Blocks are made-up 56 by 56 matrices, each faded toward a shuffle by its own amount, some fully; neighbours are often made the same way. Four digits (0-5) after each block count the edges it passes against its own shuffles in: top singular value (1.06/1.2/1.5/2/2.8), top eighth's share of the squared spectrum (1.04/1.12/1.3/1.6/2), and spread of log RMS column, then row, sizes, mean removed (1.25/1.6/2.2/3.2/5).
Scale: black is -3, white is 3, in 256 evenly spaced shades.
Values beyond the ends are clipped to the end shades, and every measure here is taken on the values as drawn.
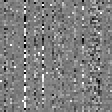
3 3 3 0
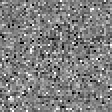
2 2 0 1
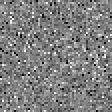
1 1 0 0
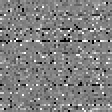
4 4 1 3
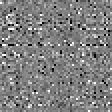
4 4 2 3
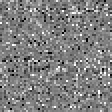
2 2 0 1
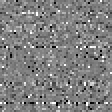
4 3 1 2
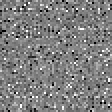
2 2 0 1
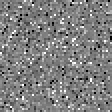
0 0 0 0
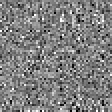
4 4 2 2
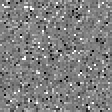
2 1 0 0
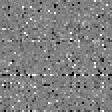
4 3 1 1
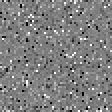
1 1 0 0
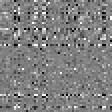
4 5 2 3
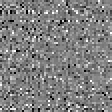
3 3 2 2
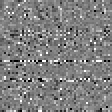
4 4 2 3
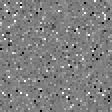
0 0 0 0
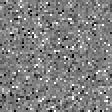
1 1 0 0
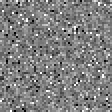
0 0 0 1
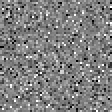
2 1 0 0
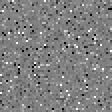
0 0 0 0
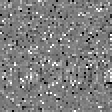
2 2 0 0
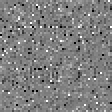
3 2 0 1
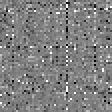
4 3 2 2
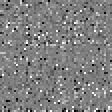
3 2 0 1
